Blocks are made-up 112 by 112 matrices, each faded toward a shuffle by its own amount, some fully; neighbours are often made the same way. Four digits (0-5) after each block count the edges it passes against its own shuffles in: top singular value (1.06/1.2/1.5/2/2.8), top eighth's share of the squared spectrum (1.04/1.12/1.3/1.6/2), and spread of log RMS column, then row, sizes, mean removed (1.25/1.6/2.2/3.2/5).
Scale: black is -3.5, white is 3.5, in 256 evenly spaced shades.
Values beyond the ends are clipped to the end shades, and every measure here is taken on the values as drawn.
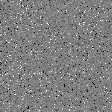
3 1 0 0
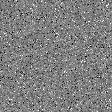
2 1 0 0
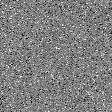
1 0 0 0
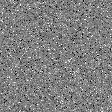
1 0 0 0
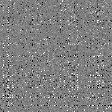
2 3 3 3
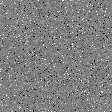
0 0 0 0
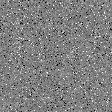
3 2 0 1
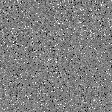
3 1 0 0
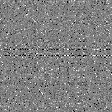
4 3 1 2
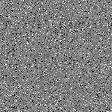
3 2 1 1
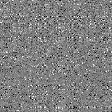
4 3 2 2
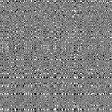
5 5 3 4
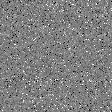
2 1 0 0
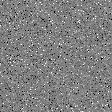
2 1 0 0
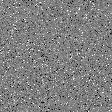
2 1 0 0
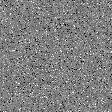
2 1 0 0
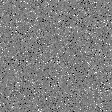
0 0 0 0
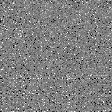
4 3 1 2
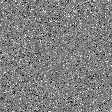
0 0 0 0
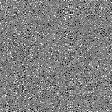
4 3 1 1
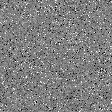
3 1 0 0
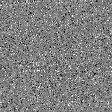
3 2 0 0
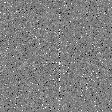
3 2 1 0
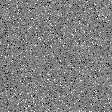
2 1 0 0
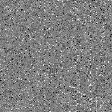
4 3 2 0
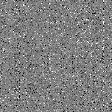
3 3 2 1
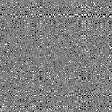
5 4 2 3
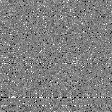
4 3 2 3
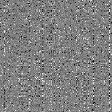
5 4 3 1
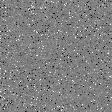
2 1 0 0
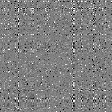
5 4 3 3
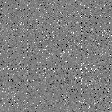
4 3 1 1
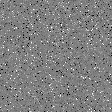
0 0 0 0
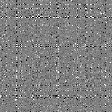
5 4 3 3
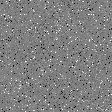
0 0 0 0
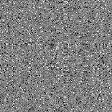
4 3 2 2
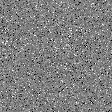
1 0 0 0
